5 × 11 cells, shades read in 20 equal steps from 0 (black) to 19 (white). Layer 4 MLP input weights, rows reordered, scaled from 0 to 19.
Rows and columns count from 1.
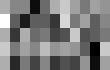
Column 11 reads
11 10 9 15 12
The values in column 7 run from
6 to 16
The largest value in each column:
19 10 13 10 14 13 16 15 12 12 15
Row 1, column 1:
13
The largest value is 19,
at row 2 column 1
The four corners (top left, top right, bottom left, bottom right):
13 11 13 12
